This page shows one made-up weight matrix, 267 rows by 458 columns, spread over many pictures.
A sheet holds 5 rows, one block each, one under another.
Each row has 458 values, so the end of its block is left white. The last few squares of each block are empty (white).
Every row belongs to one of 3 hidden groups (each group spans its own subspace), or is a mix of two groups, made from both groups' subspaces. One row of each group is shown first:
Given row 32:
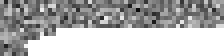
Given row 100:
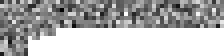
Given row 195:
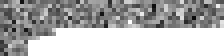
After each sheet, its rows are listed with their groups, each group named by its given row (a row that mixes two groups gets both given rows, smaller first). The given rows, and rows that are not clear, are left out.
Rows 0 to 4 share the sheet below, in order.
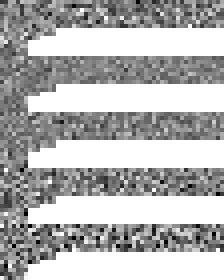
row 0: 32
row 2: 100
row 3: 32 and 195
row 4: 100
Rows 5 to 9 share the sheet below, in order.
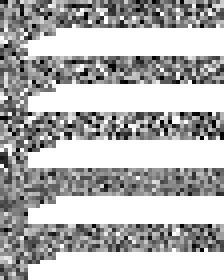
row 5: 32
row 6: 32
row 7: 100
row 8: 32
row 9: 100
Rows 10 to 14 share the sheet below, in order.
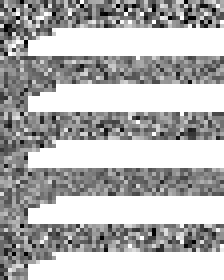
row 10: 195
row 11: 32
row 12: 32 and 195
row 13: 195
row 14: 195
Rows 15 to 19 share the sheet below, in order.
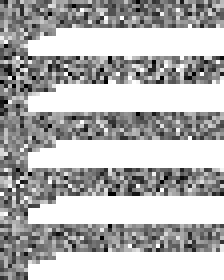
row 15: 32
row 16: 195
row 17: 32
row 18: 195
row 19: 100 and 195
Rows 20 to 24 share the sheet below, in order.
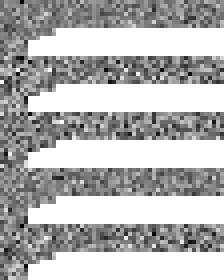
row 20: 195
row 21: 195
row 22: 100
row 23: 100
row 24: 195
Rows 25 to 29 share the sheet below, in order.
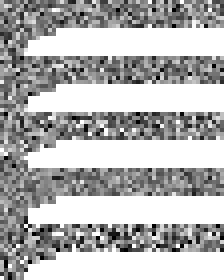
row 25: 100
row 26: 100 and 195
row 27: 32
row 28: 100
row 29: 32 and 100
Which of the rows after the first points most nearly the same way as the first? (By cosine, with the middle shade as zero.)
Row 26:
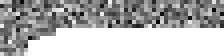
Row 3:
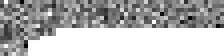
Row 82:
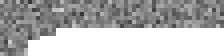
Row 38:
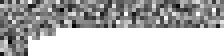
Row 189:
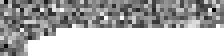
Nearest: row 82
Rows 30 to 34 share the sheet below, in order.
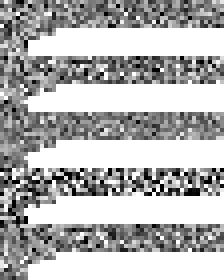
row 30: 195
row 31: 32
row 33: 100 and 195
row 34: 32
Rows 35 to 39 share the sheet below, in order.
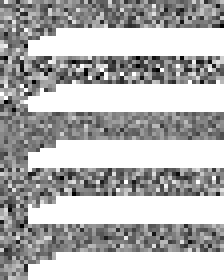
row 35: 32 and 195
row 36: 32
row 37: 32 and 100
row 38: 100
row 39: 195
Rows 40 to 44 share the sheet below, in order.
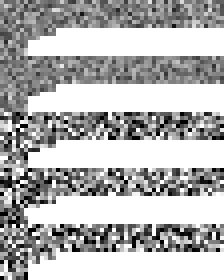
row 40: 100
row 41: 100
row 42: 195
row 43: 195
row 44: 100
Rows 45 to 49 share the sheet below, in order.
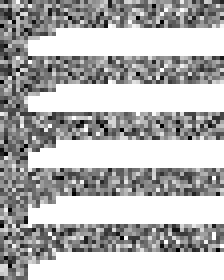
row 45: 195
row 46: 195
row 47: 32
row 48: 100
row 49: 32 and 100
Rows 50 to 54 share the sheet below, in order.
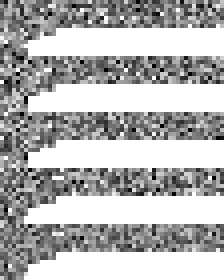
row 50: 32
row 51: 195
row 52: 32 and 195
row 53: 100
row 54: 100
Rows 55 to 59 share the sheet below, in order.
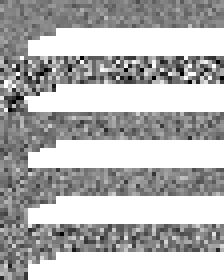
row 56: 195
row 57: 32
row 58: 100 and 195
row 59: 100
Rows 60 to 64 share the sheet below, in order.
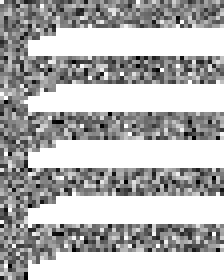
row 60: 32
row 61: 32
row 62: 100 and 195
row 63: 100
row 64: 100
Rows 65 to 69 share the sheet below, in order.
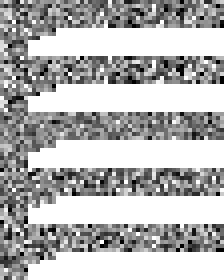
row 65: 195
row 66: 195
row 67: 100
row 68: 100
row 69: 32
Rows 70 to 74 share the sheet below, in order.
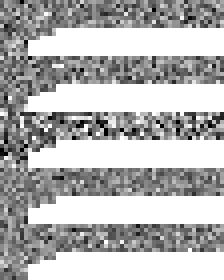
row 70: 195
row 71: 100
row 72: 32
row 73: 100
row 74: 32
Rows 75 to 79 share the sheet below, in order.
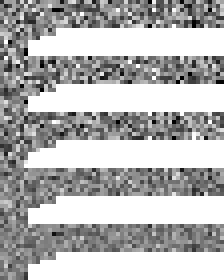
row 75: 100
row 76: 32
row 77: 100
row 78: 100
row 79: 100
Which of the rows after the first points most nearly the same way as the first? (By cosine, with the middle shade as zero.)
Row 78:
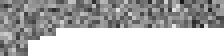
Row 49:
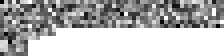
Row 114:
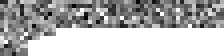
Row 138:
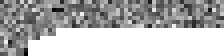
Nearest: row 138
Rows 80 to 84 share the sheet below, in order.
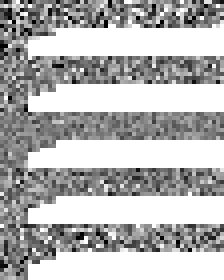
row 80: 195
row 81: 100
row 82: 100
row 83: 32 and 195
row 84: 32
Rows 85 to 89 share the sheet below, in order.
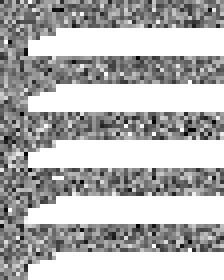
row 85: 100
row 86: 32
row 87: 195
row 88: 100
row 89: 32 and 195
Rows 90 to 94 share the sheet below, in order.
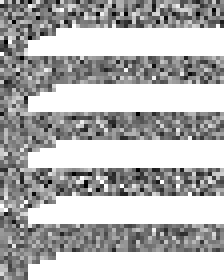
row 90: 100
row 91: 195
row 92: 32
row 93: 32
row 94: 100 and 195
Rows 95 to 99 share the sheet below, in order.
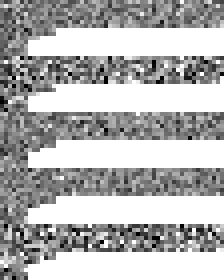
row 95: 100 and 195
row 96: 195
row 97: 32
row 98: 100
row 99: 32
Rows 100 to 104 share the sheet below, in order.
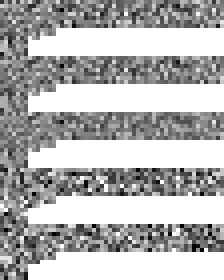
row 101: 100
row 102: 100
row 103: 32
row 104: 100
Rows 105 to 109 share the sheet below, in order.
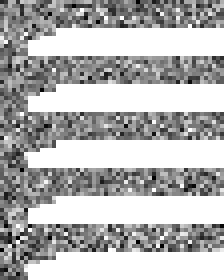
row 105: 32
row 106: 32 and 195
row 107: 195
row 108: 195
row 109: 195
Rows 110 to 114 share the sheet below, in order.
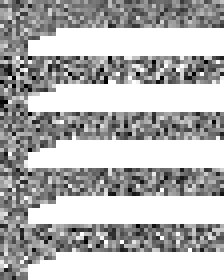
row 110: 195
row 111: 195
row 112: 100
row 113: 195
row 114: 32
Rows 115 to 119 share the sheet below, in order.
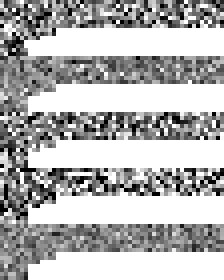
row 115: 195
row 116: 32
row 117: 100
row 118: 32
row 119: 100
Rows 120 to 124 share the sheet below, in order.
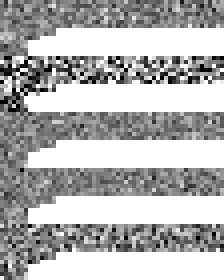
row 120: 32 and 100
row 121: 195
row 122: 100
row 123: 195
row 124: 100
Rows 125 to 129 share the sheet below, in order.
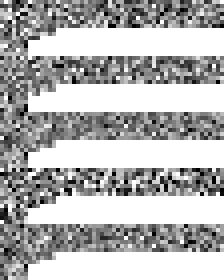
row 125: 195
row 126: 100
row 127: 195
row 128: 100
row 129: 195
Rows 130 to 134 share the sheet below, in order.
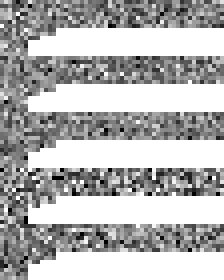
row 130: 195
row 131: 32
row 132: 32
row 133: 100
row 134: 32
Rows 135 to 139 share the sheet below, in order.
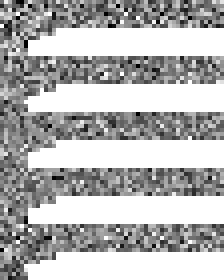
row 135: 195
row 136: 32
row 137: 32
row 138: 100
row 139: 195
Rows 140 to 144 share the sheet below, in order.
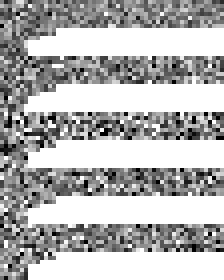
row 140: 195
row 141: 100
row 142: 32
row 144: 32 and 100
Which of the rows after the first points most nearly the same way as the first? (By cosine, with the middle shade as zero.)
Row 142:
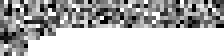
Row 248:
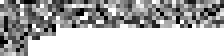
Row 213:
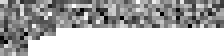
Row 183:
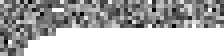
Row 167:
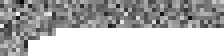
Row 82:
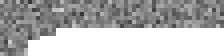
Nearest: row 213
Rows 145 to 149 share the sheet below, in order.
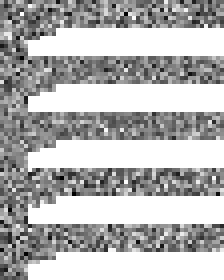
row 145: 100 and 195
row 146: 195
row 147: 32 and 100
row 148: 100
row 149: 195
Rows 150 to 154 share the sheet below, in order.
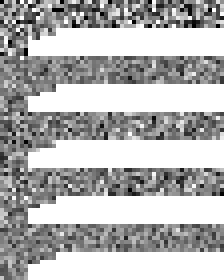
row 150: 100
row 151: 195
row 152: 195
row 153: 195
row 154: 100
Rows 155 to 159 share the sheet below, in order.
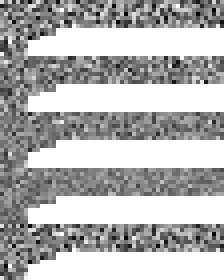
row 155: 100
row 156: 100
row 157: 100
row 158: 195
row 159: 100
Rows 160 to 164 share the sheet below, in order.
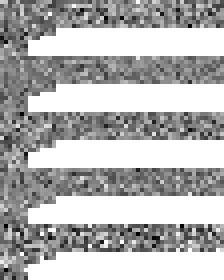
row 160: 32
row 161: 32
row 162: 195
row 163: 32
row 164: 32
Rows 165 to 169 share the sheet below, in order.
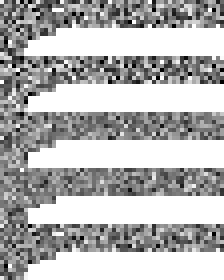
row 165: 100
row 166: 100 and 195
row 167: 195
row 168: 195
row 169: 100
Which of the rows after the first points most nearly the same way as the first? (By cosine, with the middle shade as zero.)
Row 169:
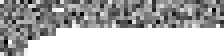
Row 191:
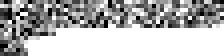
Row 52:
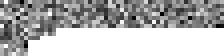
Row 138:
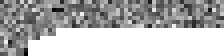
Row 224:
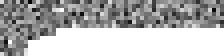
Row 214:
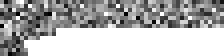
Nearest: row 224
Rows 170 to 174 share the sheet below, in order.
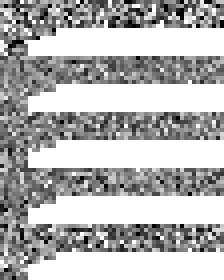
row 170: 195
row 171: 32
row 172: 100
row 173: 32
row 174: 32
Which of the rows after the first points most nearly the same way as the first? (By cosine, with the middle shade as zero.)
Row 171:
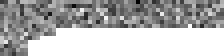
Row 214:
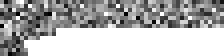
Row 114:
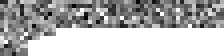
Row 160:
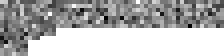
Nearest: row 114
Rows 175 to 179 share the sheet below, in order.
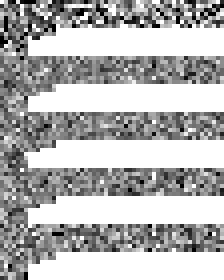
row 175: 32
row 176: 195
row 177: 195
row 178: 195
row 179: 100
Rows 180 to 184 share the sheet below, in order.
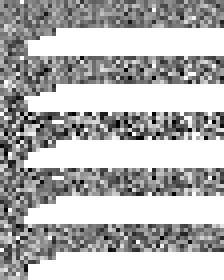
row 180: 195
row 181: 195
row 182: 100
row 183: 100
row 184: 195
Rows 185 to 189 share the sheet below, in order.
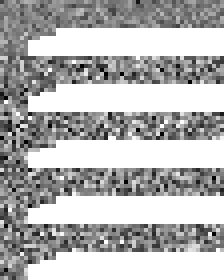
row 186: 32
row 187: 195
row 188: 100
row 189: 32 and 100
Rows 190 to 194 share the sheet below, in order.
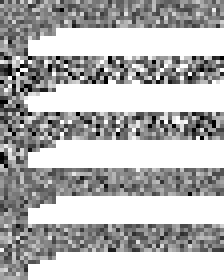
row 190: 100
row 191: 195
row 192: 100 and 195
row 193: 32
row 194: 195
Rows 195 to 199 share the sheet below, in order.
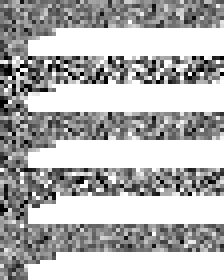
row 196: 195
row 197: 195
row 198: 32
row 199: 195
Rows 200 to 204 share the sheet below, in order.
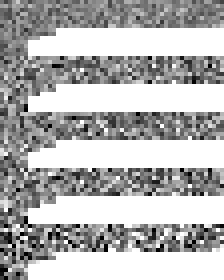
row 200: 195
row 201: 100
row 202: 32
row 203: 32 and 100
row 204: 195
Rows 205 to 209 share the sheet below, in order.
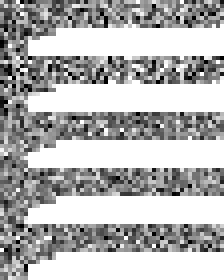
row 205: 32 and 195
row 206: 195
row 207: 32
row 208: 32 and 100
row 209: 195
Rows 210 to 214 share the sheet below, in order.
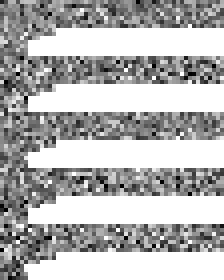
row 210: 32
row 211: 195
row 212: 32
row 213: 32
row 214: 195
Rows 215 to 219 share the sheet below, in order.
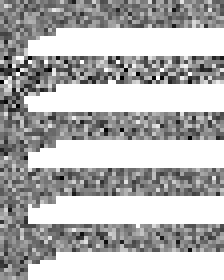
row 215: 100
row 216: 195
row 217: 32
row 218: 100
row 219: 32
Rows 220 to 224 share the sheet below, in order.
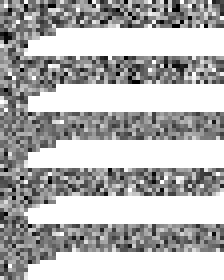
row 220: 32 and 100
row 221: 100 and 195
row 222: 100
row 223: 32 and 195
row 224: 100
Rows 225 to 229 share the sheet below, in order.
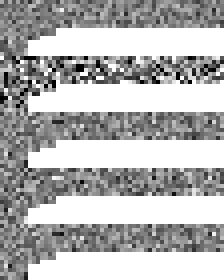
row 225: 100
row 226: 32
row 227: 100
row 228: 100
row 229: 100
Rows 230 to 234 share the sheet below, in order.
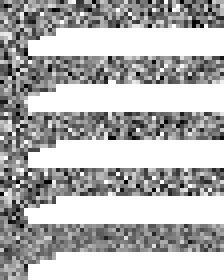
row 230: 100
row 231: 195
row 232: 195
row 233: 195
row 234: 195
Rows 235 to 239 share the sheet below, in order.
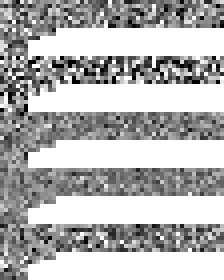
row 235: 195
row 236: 100
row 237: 195
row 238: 32
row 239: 32
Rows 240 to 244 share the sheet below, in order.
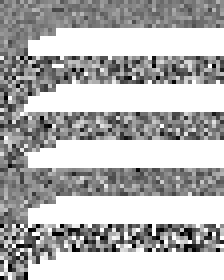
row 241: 100
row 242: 32 and 195
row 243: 32
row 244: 100
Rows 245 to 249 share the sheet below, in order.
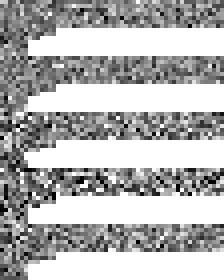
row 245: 32
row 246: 100
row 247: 195
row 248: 32
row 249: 195
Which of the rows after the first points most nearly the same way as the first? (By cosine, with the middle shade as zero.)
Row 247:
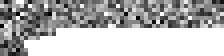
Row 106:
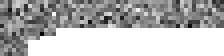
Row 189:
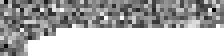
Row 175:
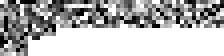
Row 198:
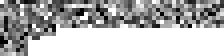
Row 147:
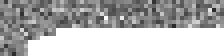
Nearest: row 106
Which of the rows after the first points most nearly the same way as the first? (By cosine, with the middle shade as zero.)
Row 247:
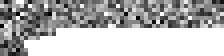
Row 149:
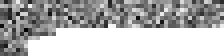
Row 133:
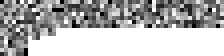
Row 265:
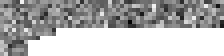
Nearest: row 149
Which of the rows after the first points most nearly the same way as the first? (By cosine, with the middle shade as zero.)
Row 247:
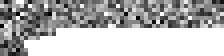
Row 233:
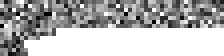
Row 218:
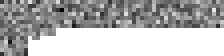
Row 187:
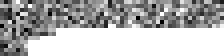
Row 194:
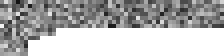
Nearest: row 233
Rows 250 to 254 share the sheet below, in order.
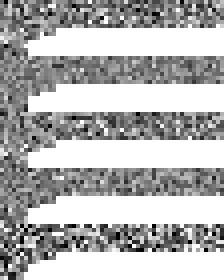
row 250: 32
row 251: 100
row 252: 32
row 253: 100
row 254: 100
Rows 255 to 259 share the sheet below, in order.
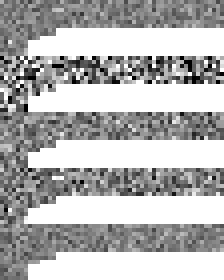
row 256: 100
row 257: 100
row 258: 100
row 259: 195
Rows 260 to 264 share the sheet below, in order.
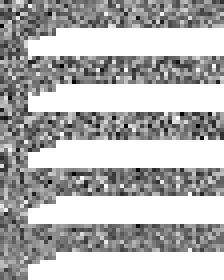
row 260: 195
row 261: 100
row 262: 100
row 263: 32
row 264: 32
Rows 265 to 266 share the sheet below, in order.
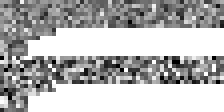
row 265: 195
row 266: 32 and 100
